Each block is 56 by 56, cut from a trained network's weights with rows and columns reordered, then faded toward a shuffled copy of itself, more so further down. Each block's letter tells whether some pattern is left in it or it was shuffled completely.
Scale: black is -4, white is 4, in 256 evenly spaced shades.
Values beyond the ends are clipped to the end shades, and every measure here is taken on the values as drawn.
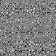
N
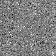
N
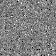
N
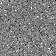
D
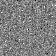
D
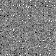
N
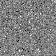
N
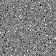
D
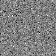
N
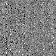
N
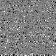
N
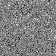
D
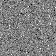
D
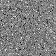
D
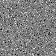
D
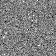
D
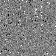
N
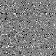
N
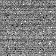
N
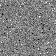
D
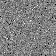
D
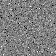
D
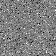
D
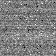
N
